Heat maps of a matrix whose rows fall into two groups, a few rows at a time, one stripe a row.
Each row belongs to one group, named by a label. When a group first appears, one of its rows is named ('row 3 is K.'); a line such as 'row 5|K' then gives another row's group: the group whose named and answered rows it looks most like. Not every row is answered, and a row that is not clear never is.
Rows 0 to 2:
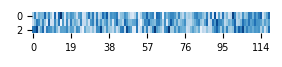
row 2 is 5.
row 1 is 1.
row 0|1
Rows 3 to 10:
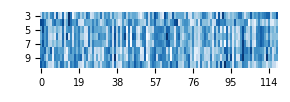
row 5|1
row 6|1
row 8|5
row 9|5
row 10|5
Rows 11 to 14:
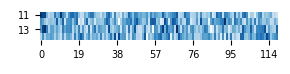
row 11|5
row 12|5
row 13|1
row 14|1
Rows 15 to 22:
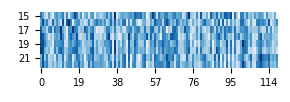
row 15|5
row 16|1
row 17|5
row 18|5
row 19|5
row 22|1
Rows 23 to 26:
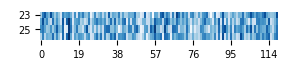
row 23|1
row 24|1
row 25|5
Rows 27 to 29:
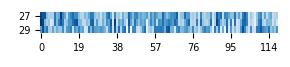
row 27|5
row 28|5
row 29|1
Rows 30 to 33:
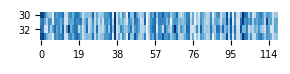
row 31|5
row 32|5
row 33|5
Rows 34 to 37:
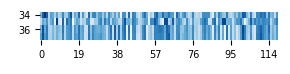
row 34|1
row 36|1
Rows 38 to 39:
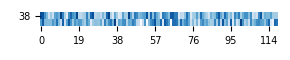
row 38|5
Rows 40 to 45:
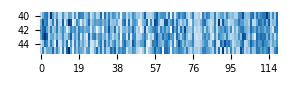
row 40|1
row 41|1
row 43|1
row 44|1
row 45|1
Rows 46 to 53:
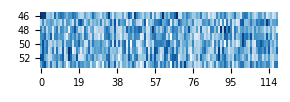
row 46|5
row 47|1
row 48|5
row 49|5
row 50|1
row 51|1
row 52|5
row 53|1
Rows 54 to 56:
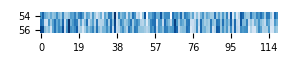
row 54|1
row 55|5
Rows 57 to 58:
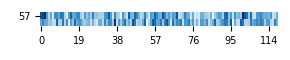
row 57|5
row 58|1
